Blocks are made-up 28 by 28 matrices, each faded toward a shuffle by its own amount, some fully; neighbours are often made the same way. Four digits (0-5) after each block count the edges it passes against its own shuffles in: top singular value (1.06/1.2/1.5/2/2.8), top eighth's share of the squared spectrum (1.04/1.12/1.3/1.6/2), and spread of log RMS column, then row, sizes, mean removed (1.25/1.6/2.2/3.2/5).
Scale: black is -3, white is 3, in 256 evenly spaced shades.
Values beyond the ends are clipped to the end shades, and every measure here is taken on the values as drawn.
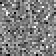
0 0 0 0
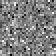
0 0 0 0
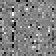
3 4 2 0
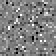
0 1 0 0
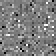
2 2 0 0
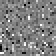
2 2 1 0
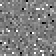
0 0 0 0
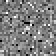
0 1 0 0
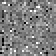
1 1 1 0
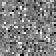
0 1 0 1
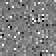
2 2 0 0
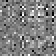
4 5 2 2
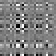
4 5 3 4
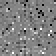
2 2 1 0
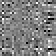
4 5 2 2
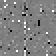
2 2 1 0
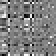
4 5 3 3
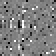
3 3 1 0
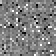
0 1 0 0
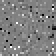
2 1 0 0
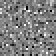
1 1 0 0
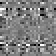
4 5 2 3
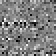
3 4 1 2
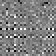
4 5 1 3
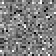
2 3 0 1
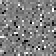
0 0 1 0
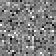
2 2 0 0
